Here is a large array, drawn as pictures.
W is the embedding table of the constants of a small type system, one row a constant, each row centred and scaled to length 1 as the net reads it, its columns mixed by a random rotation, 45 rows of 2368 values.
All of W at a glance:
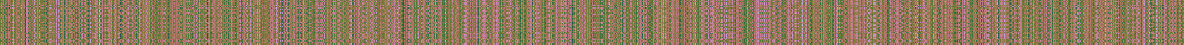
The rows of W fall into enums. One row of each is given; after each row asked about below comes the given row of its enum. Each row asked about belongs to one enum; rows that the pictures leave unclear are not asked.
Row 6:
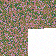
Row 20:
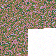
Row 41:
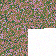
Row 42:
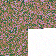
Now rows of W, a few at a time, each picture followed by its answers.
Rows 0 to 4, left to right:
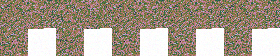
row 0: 20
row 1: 41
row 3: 20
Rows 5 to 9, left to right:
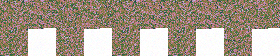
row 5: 42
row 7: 42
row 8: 42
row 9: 41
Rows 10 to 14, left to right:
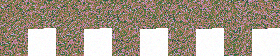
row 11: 20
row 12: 41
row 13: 41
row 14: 42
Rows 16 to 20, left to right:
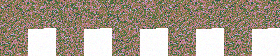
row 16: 20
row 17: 6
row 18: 41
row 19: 20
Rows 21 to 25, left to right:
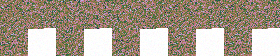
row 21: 20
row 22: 42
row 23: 41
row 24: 20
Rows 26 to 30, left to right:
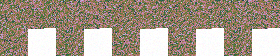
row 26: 41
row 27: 42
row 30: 42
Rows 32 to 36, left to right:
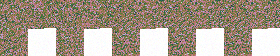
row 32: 41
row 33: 6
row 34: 20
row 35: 20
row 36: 20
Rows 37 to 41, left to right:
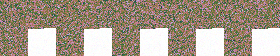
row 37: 6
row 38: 20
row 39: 42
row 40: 41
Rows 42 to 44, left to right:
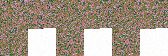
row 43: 20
